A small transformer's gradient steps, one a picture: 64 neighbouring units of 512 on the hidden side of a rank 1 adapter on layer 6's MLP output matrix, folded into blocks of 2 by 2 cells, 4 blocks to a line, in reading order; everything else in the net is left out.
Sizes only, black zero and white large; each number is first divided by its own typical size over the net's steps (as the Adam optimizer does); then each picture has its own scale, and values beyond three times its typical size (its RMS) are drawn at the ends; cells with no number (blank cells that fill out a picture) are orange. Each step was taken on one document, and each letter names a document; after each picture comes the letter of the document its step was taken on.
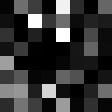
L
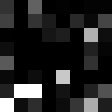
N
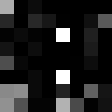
N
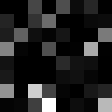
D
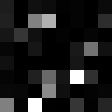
L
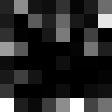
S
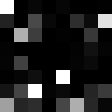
N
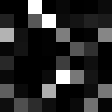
L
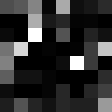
S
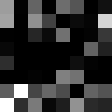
L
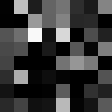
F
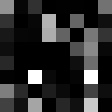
L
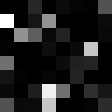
D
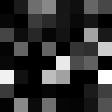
F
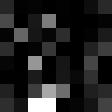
D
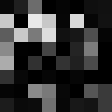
D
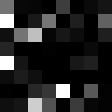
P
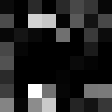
P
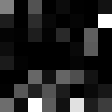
N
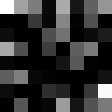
S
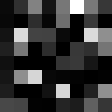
F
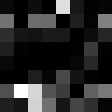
L
